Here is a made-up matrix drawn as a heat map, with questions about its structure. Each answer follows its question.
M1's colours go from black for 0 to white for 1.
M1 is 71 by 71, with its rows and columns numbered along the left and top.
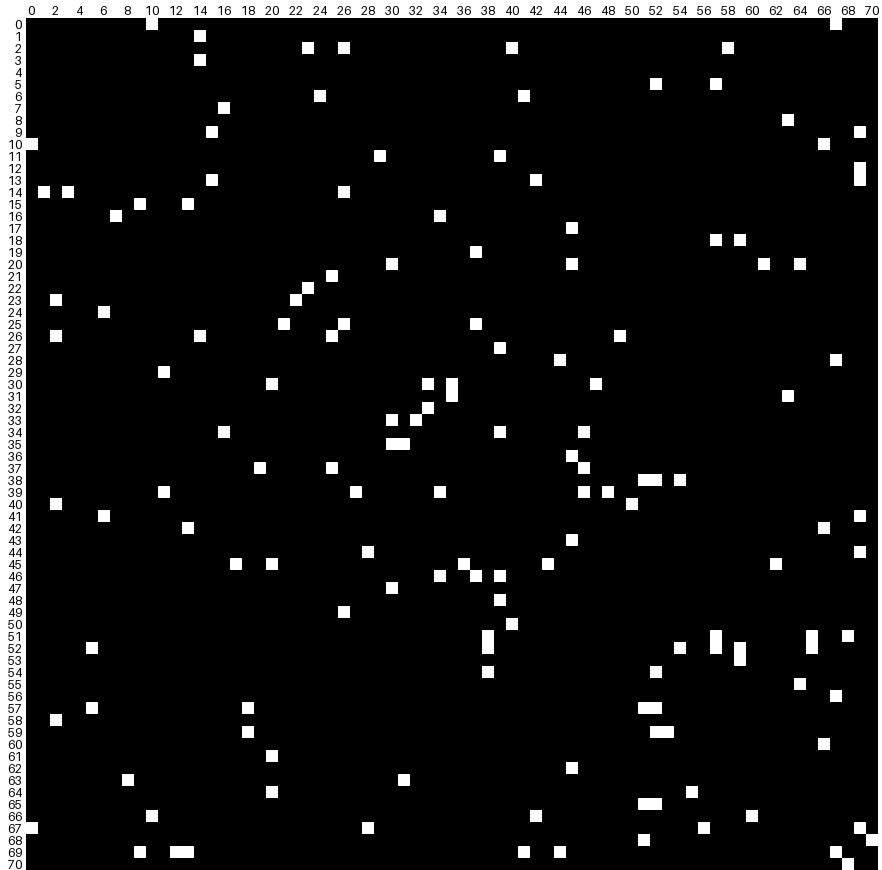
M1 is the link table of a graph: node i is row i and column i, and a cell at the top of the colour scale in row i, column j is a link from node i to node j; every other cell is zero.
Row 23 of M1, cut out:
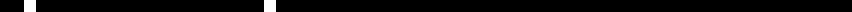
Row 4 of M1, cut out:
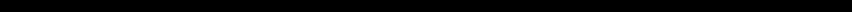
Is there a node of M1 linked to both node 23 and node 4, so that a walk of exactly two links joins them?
no
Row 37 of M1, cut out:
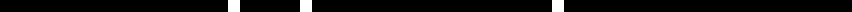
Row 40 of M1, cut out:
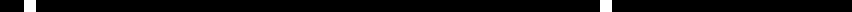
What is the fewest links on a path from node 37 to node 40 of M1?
4
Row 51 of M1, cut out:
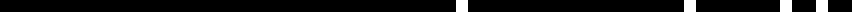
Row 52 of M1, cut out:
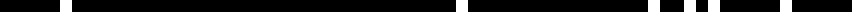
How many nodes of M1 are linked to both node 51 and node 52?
3
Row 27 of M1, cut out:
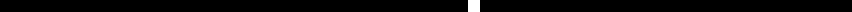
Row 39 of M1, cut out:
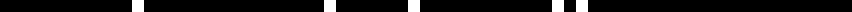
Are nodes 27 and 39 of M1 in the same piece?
yes
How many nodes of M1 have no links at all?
1
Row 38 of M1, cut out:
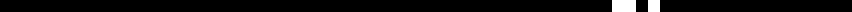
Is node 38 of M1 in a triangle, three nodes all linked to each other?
yes
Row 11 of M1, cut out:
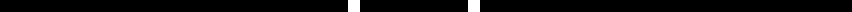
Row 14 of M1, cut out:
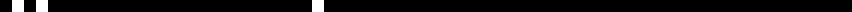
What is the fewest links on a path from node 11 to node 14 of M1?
6
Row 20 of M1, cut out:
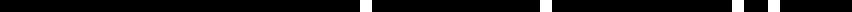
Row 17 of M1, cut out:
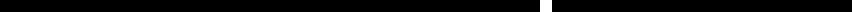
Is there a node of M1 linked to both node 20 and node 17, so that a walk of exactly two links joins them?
yes
